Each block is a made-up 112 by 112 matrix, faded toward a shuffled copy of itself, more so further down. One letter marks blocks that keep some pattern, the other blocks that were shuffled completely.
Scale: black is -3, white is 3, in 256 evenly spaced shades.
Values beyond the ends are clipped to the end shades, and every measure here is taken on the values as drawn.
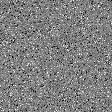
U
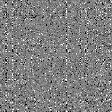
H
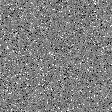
U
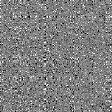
H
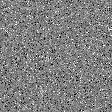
U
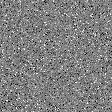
U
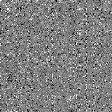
H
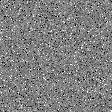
U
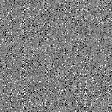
H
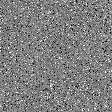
U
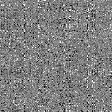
H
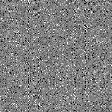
H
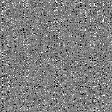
H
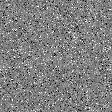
U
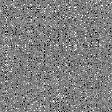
H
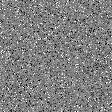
U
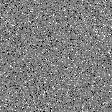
U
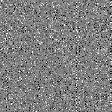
H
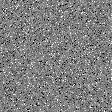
U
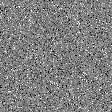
U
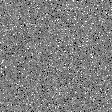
U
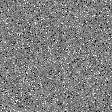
U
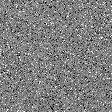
U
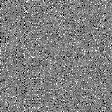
H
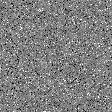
U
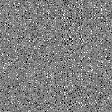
H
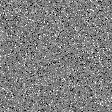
U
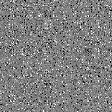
H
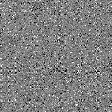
H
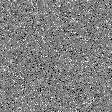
U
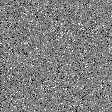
U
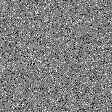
U
